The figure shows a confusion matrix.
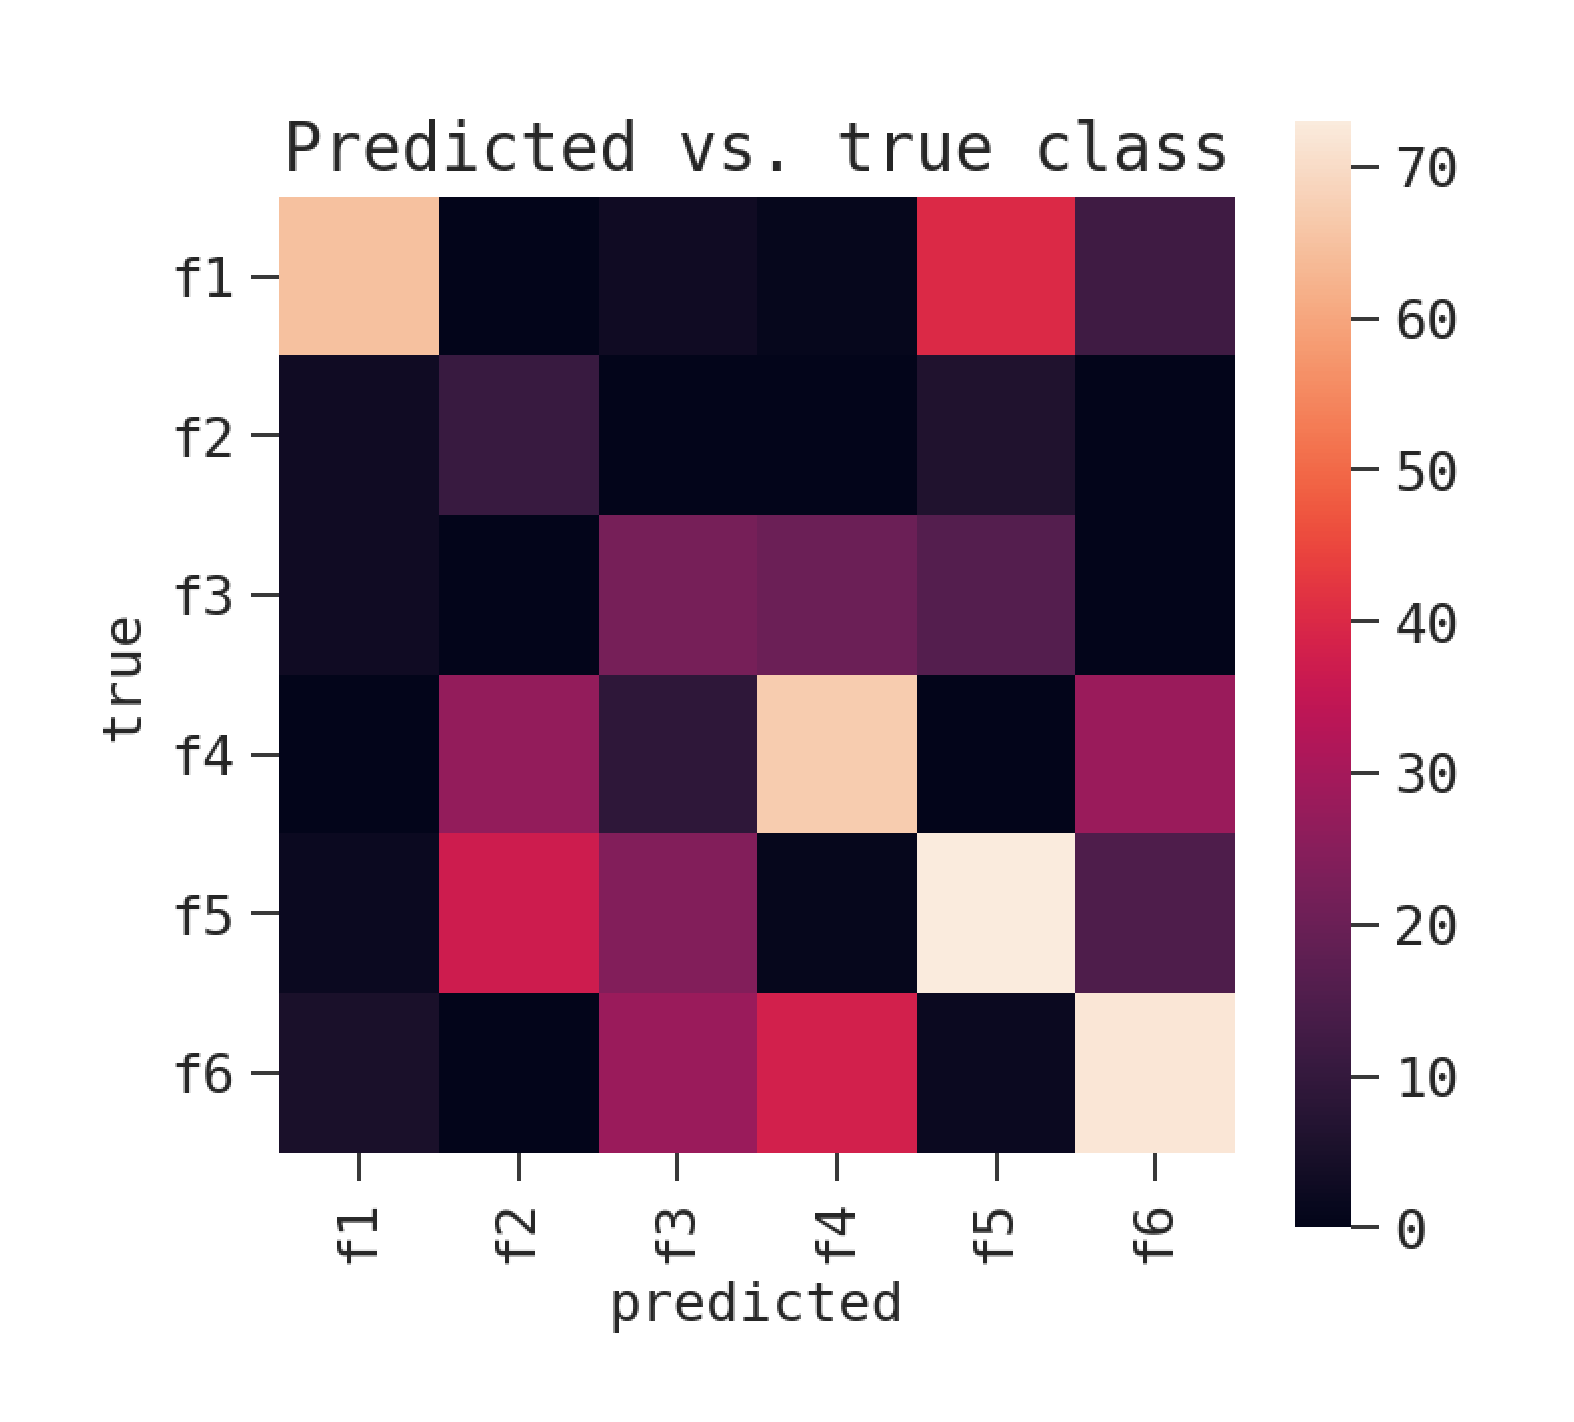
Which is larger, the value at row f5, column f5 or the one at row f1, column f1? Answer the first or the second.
the first
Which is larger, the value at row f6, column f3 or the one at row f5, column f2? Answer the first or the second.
the second
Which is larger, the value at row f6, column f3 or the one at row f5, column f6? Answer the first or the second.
the first
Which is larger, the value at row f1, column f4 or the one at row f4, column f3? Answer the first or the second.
the second
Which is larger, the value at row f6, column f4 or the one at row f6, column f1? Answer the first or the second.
the first
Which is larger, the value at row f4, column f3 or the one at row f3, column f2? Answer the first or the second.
the first
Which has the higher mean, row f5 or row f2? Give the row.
f5
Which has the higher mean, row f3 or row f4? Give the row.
f4
